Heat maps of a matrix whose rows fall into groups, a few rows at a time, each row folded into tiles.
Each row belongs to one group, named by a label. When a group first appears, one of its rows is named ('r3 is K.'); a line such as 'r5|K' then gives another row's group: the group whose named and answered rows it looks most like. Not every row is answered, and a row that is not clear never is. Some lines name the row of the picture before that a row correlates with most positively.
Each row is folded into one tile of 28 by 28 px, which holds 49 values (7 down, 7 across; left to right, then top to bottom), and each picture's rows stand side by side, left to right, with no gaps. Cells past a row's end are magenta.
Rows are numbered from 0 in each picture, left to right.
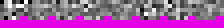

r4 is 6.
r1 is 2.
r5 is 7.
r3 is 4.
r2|2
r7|6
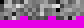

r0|2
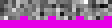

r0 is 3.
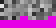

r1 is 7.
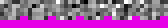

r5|4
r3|2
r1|6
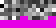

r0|4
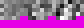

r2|6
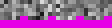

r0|4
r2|4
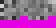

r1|7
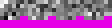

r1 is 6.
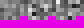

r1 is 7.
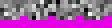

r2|2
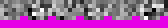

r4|6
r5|7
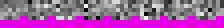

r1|2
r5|7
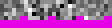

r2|6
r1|7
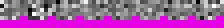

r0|4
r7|2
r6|2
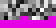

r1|3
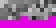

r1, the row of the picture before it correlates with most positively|0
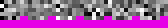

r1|2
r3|3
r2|4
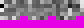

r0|4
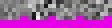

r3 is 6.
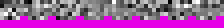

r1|2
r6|2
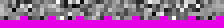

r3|6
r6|3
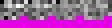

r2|2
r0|2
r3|7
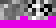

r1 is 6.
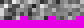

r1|6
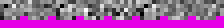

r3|7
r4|3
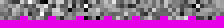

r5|3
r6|4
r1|6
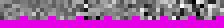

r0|6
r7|6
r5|7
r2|3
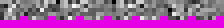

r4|2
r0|6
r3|4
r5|4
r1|3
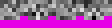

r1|3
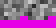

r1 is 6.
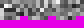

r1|3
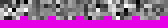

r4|7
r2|4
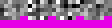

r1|4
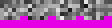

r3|4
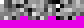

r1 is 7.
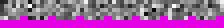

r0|3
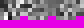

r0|3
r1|4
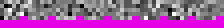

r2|4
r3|3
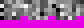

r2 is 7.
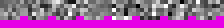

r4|4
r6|6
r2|6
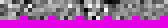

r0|6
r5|2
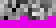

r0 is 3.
